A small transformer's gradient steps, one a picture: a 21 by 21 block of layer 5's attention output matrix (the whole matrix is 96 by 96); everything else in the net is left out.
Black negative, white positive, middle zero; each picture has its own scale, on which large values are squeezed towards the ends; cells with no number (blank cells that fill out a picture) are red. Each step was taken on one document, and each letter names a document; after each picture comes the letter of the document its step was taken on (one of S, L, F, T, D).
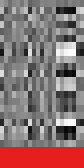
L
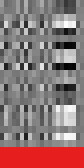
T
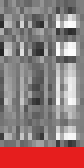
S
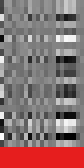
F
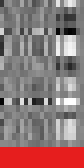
S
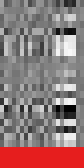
S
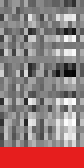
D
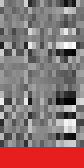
L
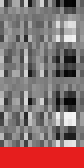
D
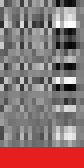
T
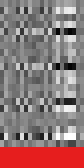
T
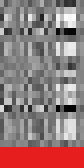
S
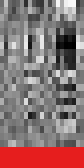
L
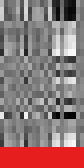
D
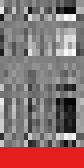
L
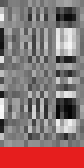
F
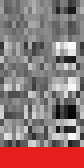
L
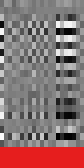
F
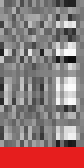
S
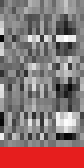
F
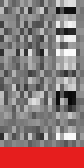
S
